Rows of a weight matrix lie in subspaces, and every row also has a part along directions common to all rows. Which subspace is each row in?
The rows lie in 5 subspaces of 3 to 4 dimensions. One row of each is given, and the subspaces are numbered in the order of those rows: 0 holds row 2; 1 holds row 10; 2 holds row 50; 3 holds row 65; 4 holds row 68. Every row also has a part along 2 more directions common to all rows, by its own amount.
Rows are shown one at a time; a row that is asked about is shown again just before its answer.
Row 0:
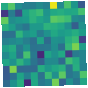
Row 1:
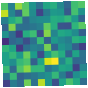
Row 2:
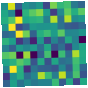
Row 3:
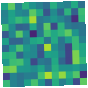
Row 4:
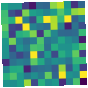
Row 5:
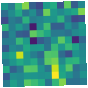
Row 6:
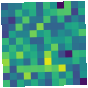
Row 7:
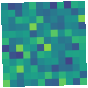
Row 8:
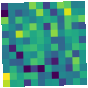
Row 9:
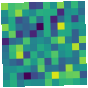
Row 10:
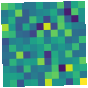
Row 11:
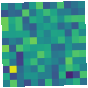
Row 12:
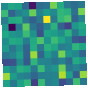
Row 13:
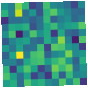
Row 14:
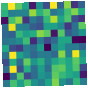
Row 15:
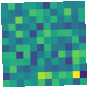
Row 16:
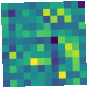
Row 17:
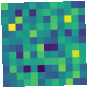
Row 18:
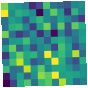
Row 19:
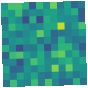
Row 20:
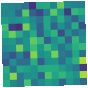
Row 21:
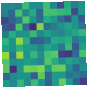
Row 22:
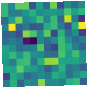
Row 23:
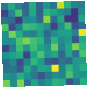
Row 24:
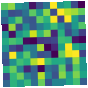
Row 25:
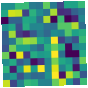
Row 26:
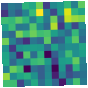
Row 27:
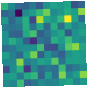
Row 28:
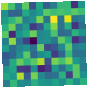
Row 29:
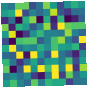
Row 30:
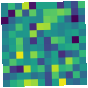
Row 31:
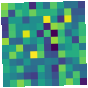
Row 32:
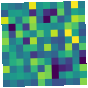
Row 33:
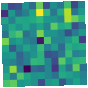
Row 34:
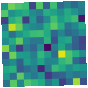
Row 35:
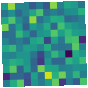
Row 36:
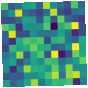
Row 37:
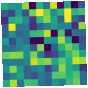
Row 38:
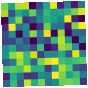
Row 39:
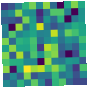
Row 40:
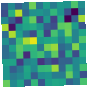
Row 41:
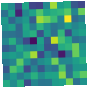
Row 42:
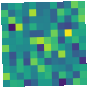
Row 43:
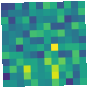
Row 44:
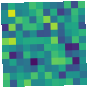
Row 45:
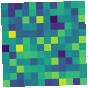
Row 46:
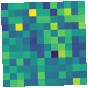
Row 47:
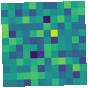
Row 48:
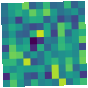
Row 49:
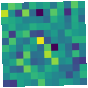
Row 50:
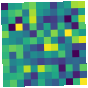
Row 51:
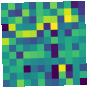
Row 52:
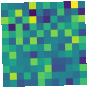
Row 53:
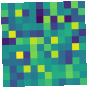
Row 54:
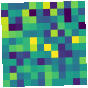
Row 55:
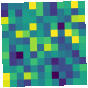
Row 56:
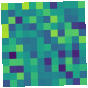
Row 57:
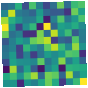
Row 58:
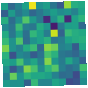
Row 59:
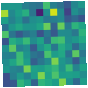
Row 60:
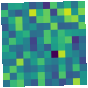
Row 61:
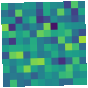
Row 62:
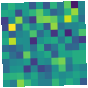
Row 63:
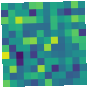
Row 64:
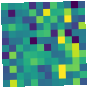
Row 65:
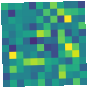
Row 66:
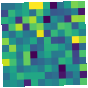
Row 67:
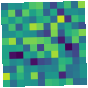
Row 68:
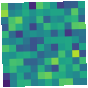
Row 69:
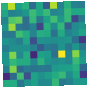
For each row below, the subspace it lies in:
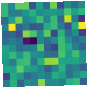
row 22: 4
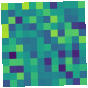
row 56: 1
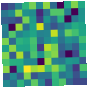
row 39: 1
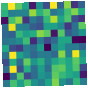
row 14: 0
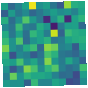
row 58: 1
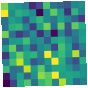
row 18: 4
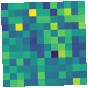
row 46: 2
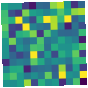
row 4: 2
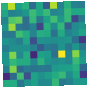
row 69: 0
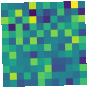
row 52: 3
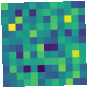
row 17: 2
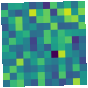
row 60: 2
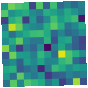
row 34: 0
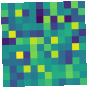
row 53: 2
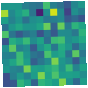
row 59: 4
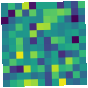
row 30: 1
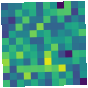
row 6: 1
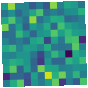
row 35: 0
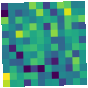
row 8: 4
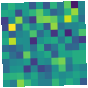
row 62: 3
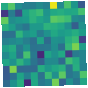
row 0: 0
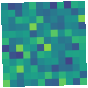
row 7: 0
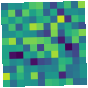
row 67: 3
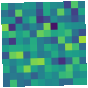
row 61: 3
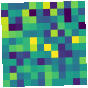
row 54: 2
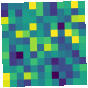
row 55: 4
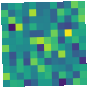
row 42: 2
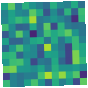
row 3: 0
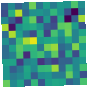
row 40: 4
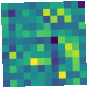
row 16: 3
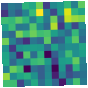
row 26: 4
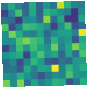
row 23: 4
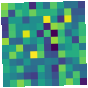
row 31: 1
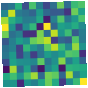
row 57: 1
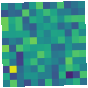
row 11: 3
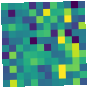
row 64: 3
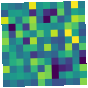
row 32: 3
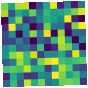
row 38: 4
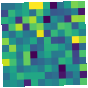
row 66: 2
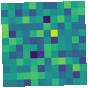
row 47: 1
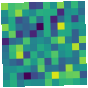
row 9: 1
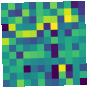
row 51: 1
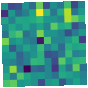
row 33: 4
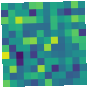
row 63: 3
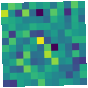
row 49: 4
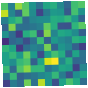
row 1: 4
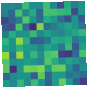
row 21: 1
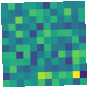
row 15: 0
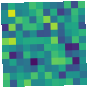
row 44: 3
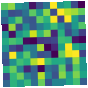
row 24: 3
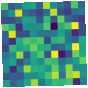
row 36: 2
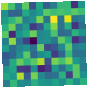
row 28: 1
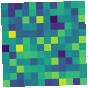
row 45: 0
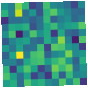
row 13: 0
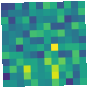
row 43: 1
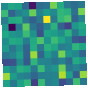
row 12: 2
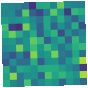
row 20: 2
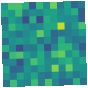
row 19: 0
